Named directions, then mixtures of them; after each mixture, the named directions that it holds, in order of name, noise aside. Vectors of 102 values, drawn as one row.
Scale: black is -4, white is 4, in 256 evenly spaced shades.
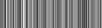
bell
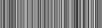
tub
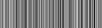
tub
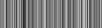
bell, tub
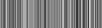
bell, tub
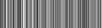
bell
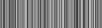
tub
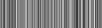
tub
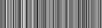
bell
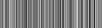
tub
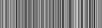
tub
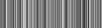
bell, tub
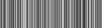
bell, tub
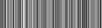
bell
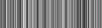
bell, tub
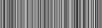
tub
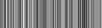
bell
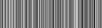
bell, tub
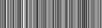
bell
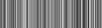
bell, tub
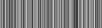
bell, tub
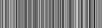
tub
